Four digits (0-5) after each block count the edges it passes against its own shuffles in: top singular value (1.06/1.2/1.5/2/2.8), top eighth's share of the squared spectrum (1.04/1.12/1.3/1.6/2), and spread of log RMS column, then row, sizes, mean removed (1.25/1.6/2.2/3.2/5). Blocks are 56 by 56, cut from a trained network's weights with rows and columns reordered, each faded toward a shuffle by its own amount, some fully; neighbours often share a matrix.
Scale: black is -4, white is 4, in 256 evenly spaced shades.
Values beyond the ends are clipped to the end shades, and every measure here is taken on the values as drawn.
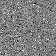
2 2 0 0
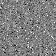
0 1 0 0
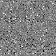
3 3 1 2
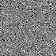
3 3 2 1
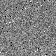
0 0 0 0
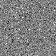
2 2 1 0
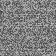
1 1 0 0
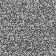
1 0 0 0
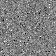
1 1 0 0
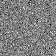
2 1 0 0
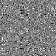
3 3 1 2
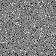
0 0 0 0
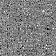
3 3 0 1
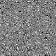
3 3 1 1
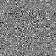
3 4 1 2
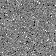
1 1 0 0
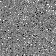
0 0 0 0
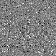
3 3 1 1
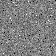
0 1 0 0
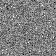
0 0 0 0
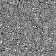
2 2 0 1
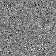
2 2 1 1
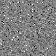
2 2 0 0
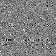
3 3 1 1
